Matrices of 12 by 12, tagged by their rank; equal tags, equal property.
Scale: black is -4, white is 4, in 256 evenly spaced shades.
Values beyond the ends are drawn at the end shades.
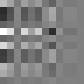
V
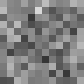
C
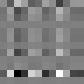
V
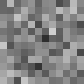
C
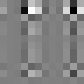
V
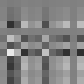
V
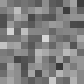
C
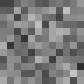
C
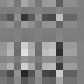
V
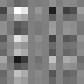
V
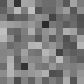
C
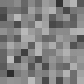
C
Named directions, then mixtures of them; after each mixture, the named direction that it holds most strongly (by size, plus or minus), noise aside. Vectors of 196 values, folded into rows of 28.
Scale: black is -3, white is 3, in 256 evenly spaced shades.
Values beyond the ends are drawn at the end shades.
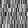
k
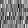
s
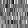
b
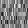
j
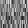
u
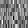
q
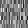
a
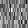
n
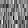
q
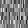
a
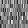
b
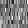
b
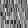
b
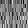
u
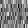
s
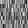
n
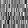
u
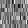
a
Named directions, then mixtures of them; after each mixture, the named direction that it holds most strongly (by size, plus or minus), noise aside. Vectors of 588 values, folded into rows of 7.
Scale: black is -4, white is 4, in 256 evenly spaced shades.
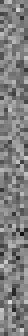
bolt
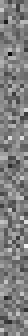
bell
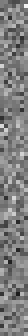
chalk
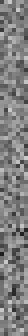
bolt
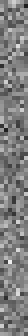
chalk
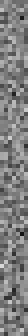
bolt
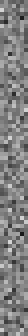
bell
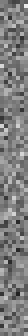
chalk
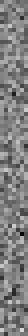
bolt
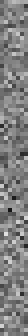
chalk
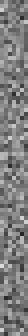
bell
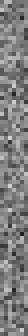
bolt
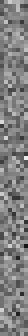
bell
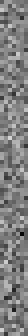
bolt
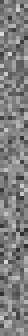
bolt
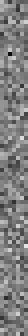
bell
